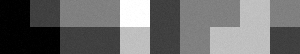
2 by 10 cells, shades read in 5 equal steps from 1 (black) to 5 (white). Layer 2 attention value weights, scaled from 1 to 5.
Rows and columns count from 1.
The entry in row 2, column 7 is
3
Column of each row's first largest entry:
5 5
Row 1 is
1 2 3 3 5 2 3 3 4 3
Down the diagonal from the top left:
1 1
